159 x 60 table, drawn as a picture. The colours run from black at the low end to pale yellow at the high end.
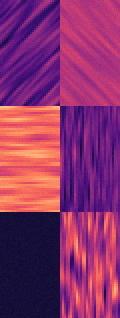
It is made of 3 by 2 panels. Panel 1,1: low, slanting up to the right. Panel 1,2: middling, slanting down to the right, faint in contrast. Panel 2,1: high, streaked across. Panel 2,2: low, streaked downward. Panel 3,1: very low, flat. Panel 3,2: middling, streaked downward, strong in contrast.
